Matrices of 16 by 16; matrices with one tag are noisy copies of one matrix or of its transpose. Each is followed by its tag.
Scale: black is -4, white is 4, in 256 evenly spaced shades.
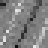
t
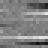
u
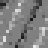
t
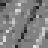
t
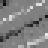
t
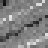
t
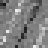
t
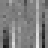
u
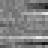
u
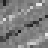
t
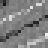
t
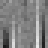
u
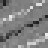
t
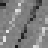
t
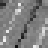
t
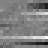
u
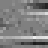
u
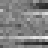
u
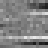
u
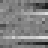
u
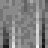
u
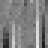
u
